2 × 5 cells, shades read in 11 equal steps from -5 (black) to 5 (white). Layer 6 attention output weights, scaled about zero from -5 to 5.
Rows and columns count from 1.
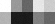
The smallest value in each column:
2 -4 -4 0 -1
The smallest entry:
-4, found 2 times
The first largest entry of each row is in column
1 1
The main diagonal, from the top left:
5 -4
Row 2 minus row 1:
-3 -5 -3 -4 -4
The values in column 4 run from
0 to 4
